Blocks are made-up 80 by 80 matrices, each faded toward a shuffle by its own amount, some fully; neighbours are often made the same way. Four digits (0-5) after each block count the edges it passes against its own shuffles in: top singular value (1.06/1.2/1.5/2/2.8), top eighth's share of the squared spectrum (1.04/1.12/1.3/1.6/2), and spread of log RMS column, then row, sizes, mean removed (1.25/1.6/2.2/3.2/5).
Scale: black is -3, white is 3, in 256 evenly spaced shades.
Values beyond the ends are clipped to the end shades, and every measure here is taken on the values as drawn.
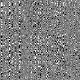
4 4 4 1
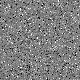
0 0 0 0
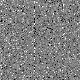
3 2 2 0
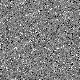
0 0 1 0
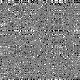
4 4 2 3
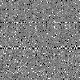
4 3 1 2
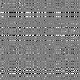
5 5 3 4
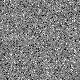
0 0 0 0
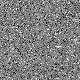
0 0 0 0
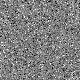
0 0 0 0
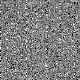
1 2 3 0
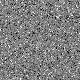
0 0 0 0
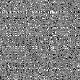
4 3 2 2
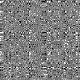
4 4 2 3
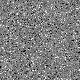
2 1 0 0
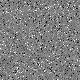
0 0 0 0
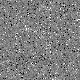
1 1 1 0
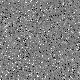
0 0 0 0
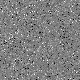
0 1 0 0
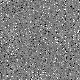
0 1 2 0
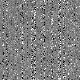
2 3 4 0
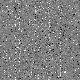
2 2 2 0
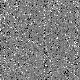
1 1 2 0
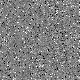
0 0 2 0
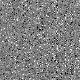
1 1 2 0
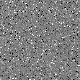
0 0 1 0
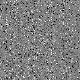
1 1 2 0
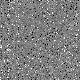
1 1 1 0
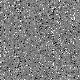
1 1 2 0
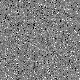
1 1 2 0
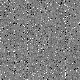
2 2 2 0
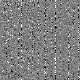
2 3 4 0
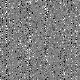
2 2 3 0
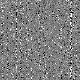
2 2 3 0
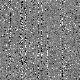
2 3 3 0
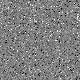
1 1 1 0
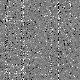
2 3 2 0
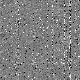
2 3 2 0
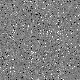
1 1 1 0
